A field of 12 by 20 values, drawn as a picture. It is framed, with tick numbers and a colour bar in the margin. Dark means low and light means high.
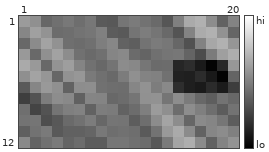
Streaks slant down to the right. In the middle right lies a patch that is lower than the rest. The middle right is the ninth with the lowest average.
